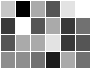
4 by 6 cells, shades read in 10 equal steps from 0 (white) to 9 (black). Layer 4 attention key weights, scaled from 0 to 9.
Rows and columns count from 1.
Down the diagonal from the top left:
2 0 3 8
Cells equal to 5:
3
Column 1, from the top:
2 7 6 4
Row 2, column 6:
5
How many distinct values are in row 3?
4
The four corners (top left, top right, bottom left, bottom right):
2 0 4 5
